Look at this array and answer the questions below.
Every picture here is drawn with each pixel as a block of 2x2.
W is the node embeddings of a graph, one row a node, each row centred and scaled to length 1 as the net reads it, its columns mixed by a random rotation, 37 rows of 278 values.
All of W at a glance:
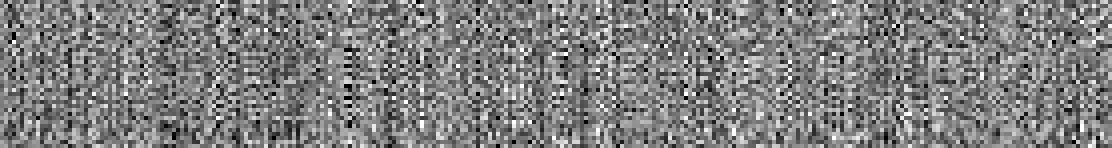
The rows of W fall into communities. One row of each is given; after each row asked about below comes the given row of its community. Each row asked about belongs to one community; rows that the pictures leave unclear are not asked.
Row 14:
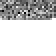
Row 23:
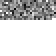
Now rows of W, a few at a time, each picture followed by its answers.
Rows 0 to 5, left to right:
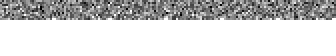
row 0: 23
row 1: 14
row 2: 23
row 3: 23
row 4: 14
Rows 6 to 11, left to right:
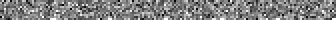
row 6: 14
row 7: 23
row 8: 23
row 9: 14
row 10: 23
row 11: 14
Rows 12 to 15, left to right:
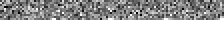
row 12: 14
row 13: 23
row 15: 23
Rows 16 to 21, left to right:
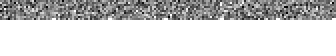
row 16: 14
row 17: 23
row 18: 14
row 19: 23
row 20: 23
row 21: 14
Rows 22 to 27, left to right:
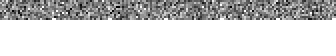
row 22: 14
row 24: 14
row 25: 23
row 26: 14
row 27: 23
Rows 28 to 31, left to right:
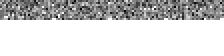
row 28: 14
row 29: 23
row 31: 14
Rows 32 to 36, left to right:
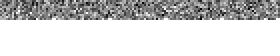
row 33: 23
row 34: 23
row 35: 23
